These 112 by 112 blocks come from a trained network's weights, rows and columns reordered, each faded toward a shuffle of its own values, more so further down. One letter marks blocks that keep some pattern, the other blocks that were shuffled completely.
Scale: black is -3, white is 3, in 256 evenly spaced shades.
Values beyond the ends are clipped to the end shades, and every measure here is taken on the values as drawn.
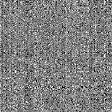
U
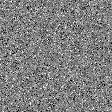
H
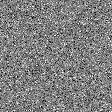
H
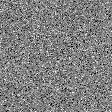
H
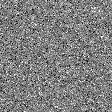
H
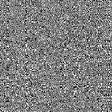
U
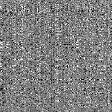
U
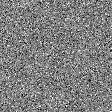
H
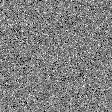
H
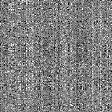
U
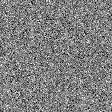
H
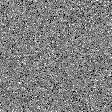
H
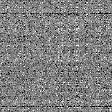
U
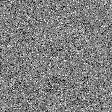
H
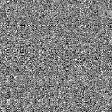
U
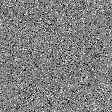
H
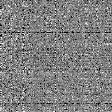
U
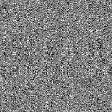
U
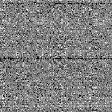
U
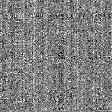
U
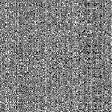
U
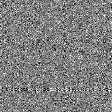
U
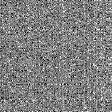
U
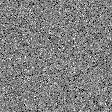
H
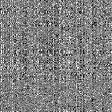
U
